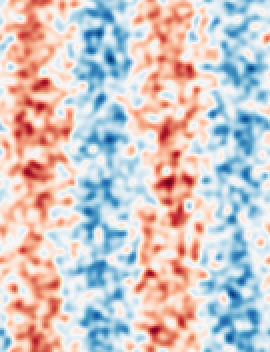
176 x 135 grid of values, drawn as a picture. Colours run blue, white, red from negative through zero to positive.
Stripes running up and down repeat 2 times from left to right. No seam splits the table. No lone cell stands out from its neighbours. Overall the values sit about 50% of the way up the scale.
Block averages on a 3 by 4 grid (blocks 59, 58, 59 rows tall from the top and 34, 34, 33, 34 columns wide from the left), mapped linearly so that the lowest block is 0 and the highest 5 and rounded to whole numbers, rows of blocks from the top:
5 0 5 1 / 5 0 5 0 / 4 0 5 0
